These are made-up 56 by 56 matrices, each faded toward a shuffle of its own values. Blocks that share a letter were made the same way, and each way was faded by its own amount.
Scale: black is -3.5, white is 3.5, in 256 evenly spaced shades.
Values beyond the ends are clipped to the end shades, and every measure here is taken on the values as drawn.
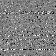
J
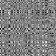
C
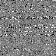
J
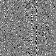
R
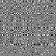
C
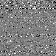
J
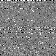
J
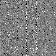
R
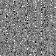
R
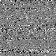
J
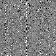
R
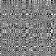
C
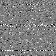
J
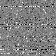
J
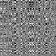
C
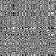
C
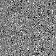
R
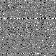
J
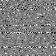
J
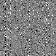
R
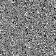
R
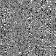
R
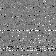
J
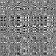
C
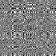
C
